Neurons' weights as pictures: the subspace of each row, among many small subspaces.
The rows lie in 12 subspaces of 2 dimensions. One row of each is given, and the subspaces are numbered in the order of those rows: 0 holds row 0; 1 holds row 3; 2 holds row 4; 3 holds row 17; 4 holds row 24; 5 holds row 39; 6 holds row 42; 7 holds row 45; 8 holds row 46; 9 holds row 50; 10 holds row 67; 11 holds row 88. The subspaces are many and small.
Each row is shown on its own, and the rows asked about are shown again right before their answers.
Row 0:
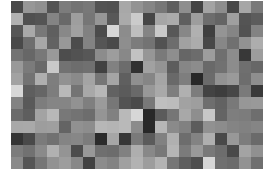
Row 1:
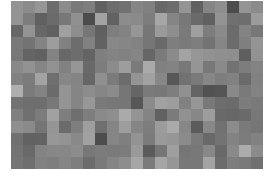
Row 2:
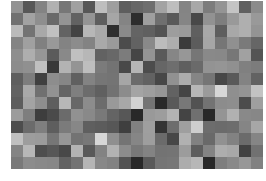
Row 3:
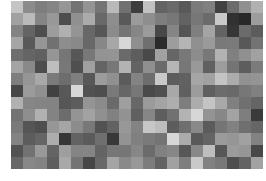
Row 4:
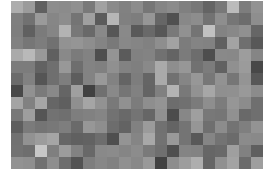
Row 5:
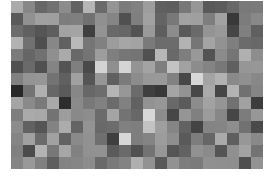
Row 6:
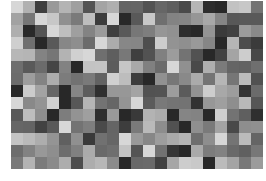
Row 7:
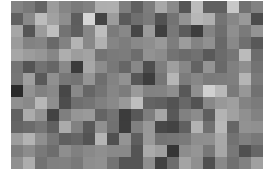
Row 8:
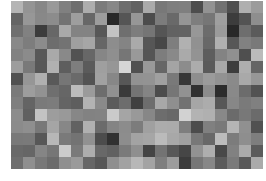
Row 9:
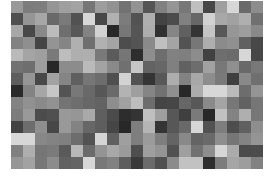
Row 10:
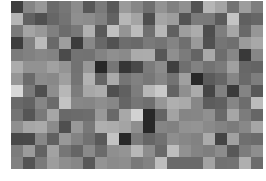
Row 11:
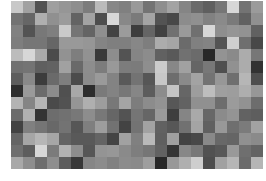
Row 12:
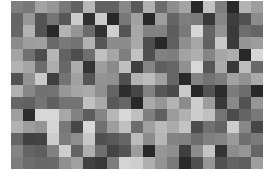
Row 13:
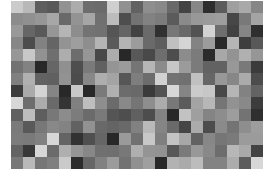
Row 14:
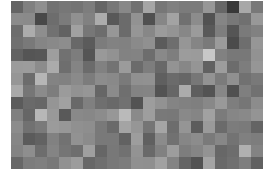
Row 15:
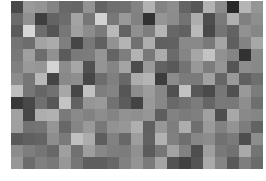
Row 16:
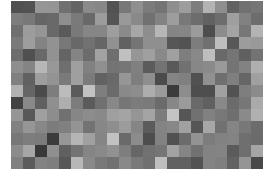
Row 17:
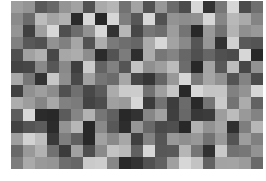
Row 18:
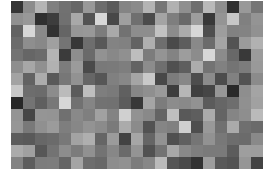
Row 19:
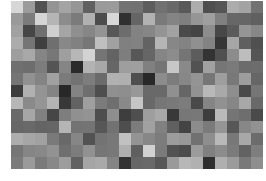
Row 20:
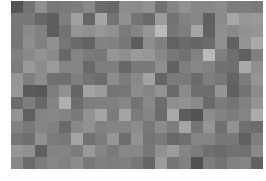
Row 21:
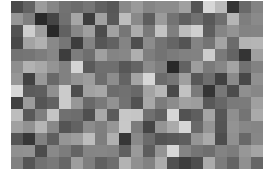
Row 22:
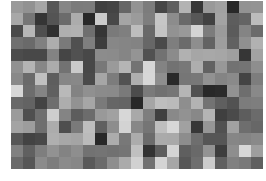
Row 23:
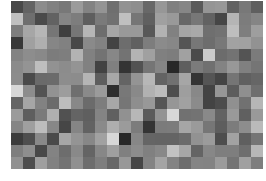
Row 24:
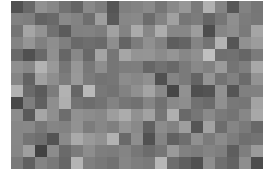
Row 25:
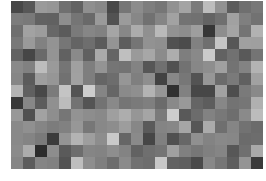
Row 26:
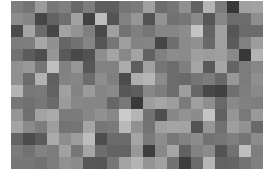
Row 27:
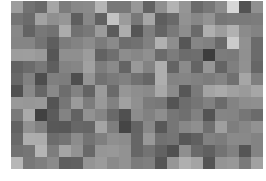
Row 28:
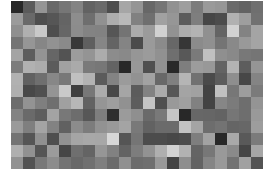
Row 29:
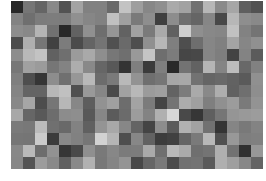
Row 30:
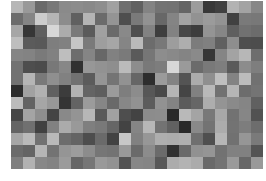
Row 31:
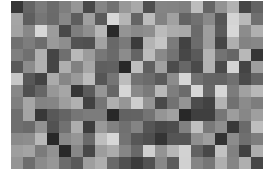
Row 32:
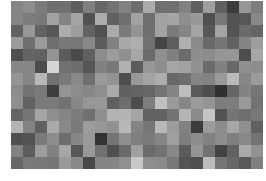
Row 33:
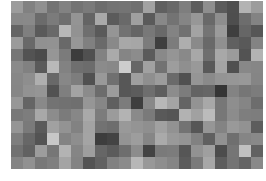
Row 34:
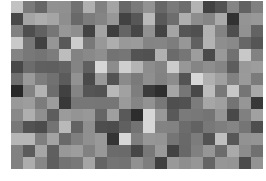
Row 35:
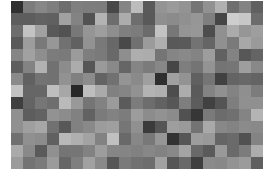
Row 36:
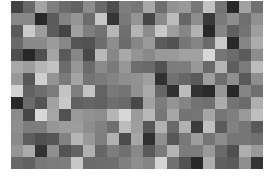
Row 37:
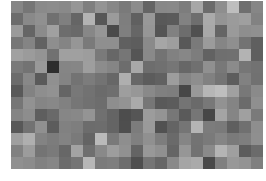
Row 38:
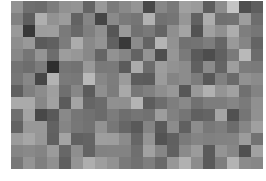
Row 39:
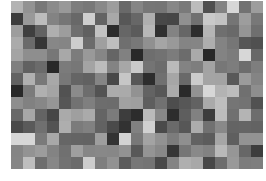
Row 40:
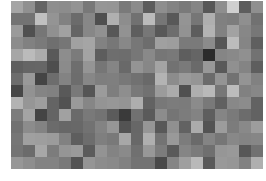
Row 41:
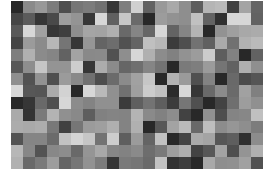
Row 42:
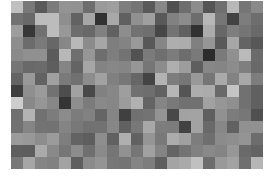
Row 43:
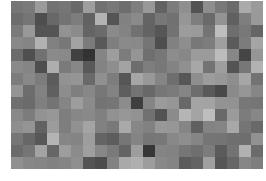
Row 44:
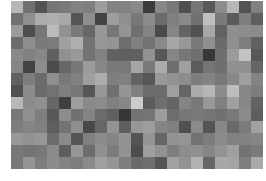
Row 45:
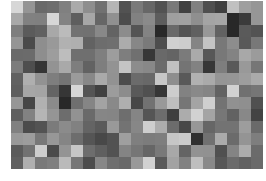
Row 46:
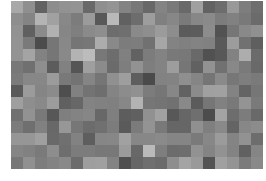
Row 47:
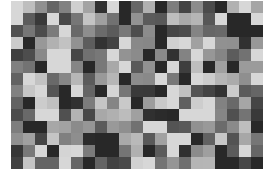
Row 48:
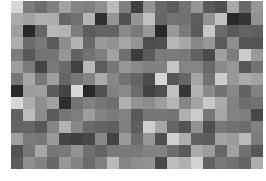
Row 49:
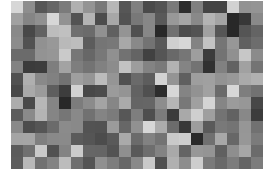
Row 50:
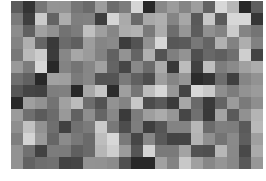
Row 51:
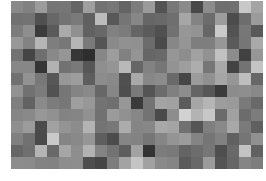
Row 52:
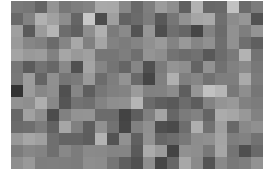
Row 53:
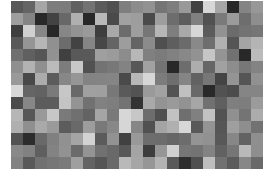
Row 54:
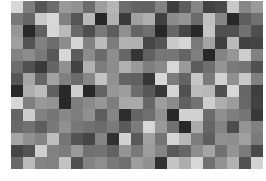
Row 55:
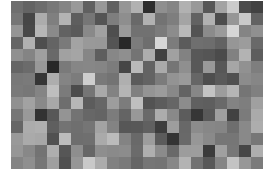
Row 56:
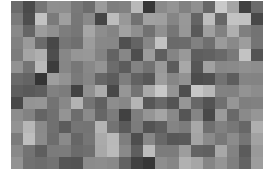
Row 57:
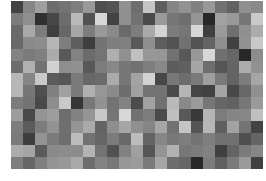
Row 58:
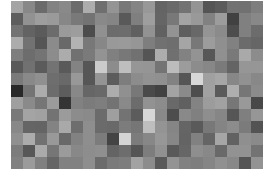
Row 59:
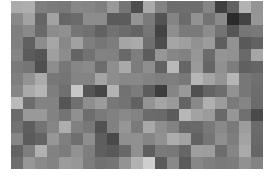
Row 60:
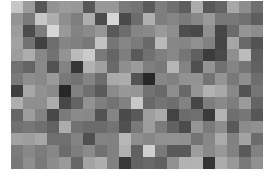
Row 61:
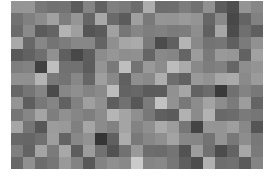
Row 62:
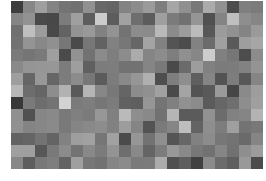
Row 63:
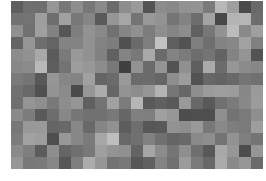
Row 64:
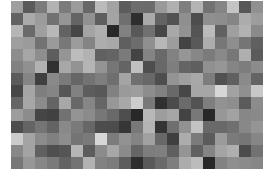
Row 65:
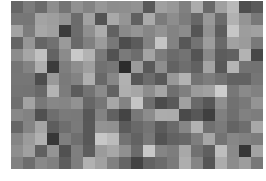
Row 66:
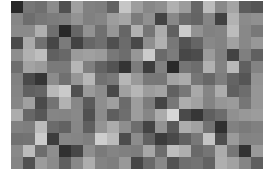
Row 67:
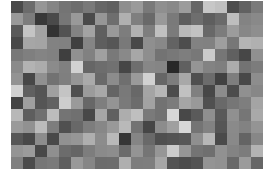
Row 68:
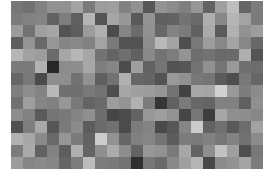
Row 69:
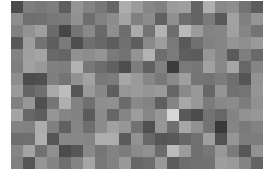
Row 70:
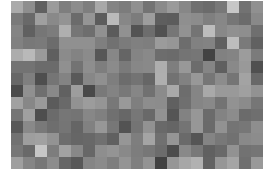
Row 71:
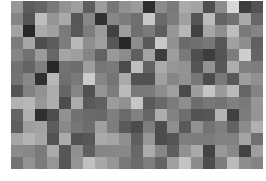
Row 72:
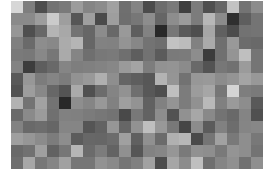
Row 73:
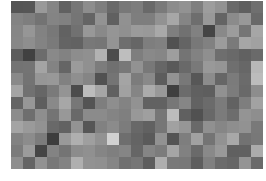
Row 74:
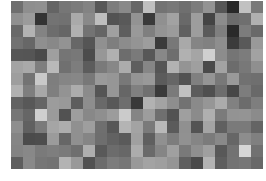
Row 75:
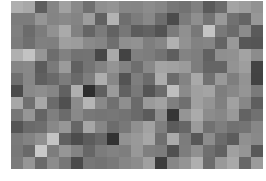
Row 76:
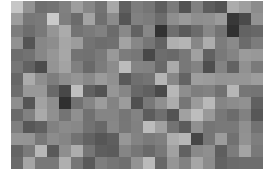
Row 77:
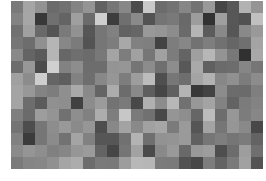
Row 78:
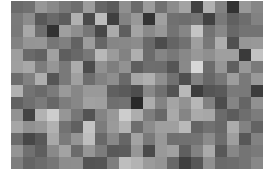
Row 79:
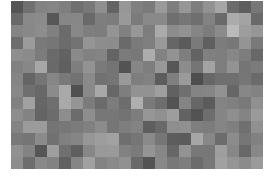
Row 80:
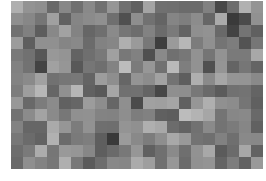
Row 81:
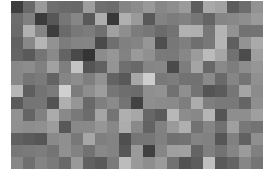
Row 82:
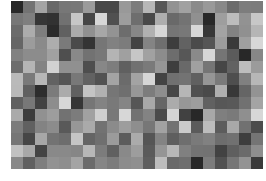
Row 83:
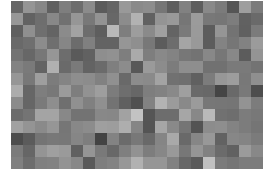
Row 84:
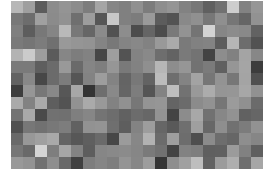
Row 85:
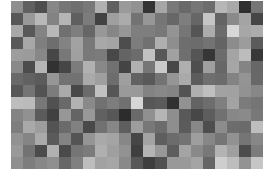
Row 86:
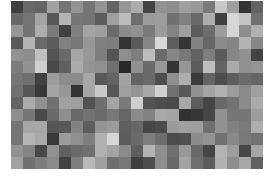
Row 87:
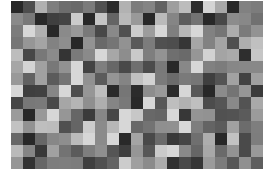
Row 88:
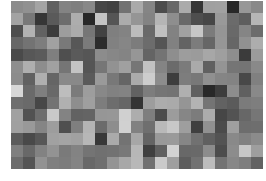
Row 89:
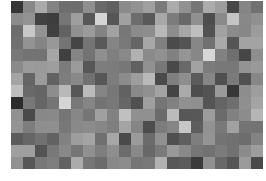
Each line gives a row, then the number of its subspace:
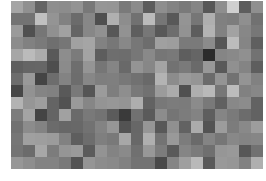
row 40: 4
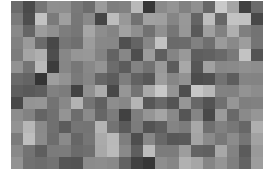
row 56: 9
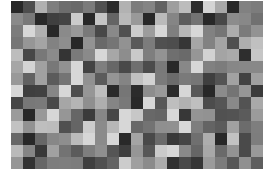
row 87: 3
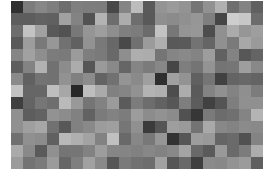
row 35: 1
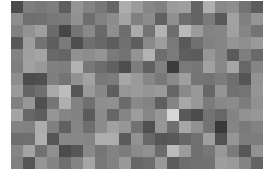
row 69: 11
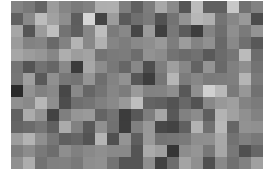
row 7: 11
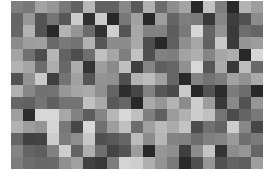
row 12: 3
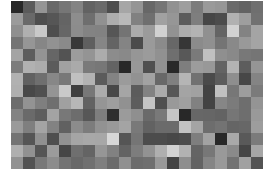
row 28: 3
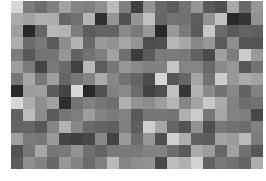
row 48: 1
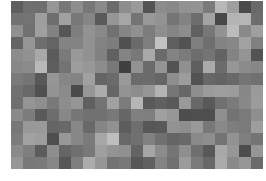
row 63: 6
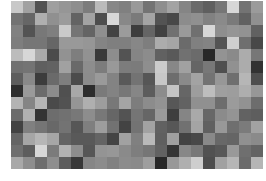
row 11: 2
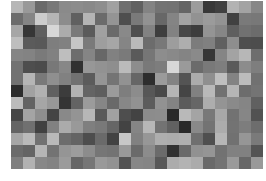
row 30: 10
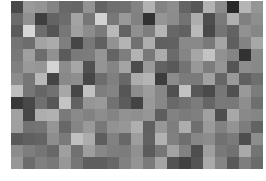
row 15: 1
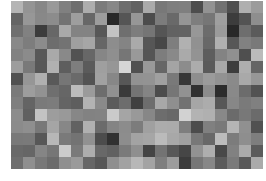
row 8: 3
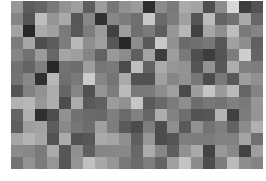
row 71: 1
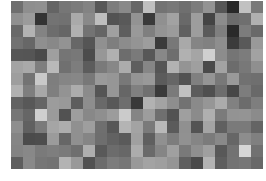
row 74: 4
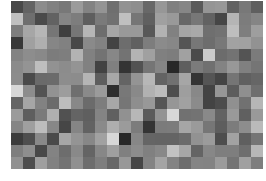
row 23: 5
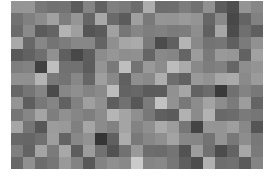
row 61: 5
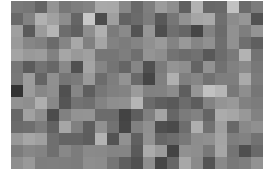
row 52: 11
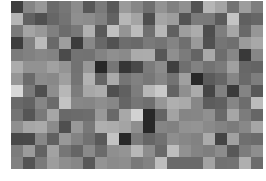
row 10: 0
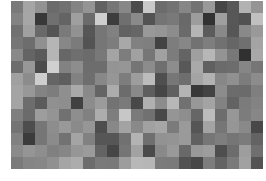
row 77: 9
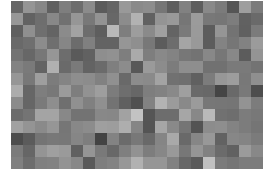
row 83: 0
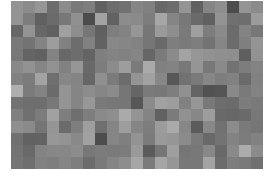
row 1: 11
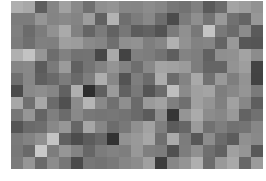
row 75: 2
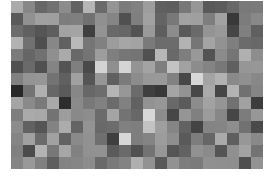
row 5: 0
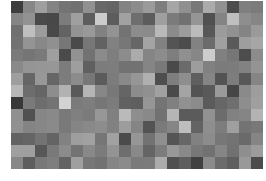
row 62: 6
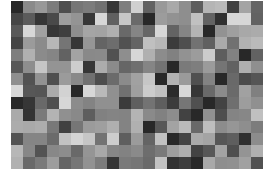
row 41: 1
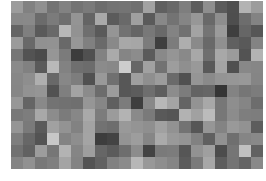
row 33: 10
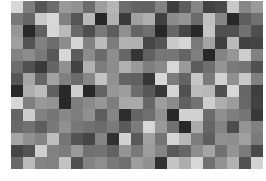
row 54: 6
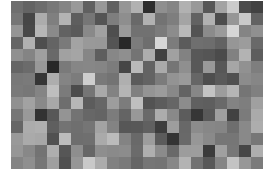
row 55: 1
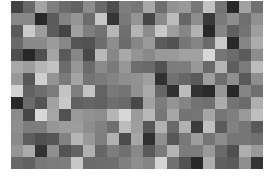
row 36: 4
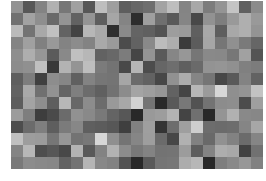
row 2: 0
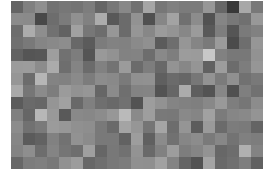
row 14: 4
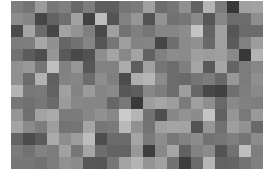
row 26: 10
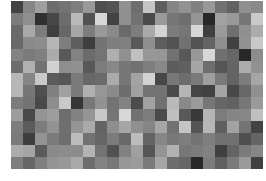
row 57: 9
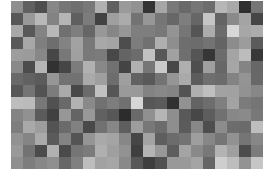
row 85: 7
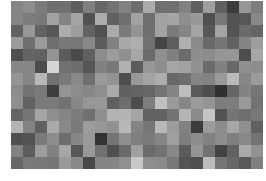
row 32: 5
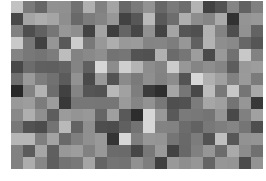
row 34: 0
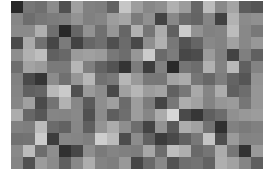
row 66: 11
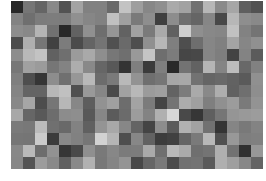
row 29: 11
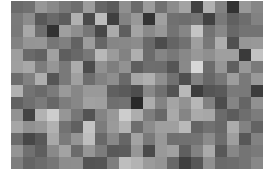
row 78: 3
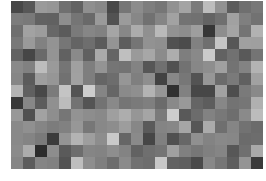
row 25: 4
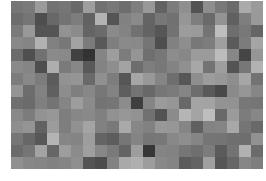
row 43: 8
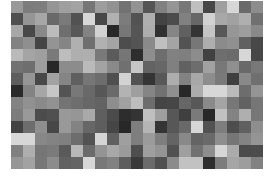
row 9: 5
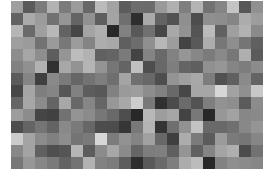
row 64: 0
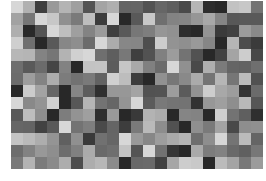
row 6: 8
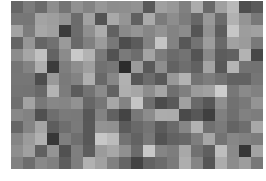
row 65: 10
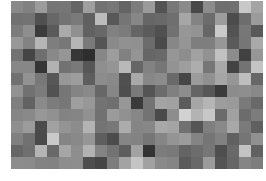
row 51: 8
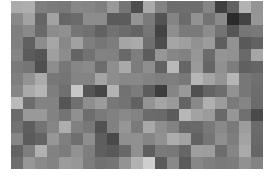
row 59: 9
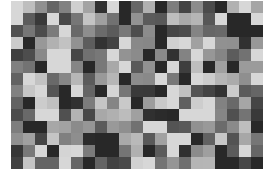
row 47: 7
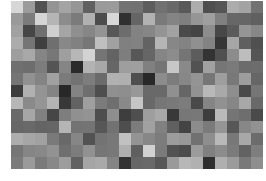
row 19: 8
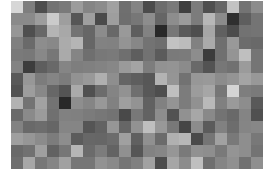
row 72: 7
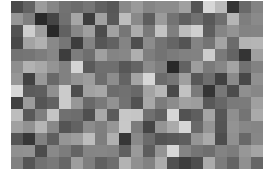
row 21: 10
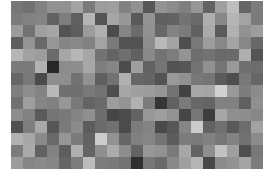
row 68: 5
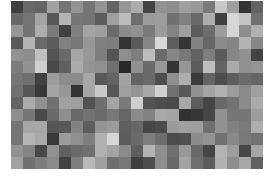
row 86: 6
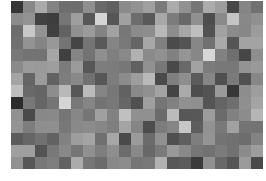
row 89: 6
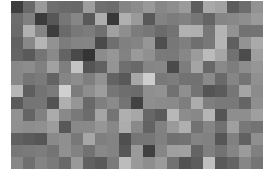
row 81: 8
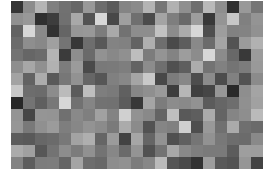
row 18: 6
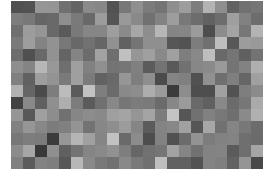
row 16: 4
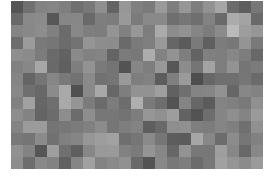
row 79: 7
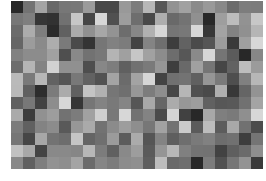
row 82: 9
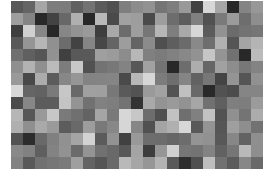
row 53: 10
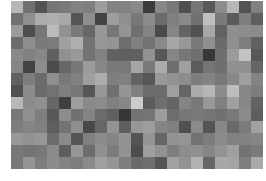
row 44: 7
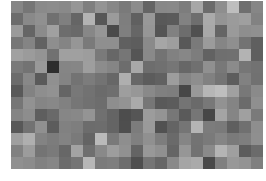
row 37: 5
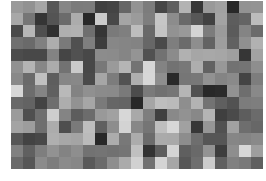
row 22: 11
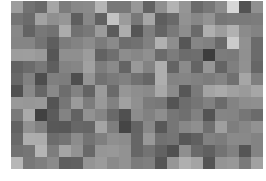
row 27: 2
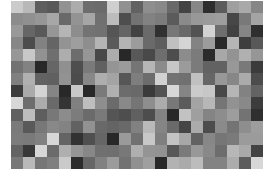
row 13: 4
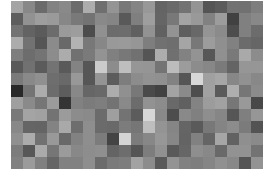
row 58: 0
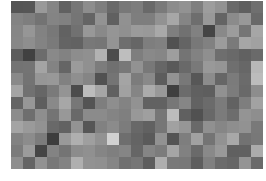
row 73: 2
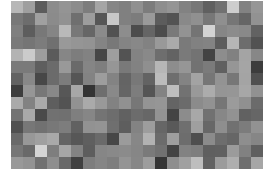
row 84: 2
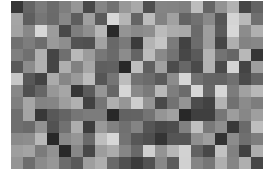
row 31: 3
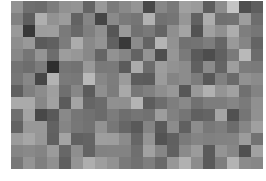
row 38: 1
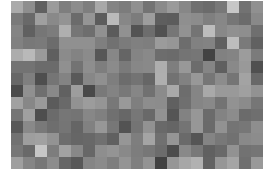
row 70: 2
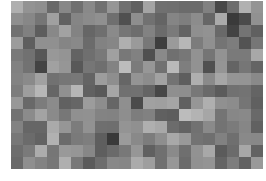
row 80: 6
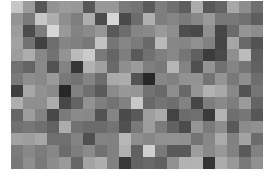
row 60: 8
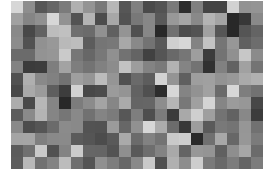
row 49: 7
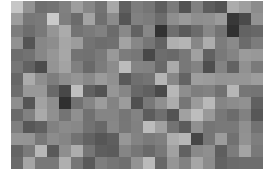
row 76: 7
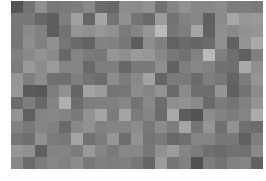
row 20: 9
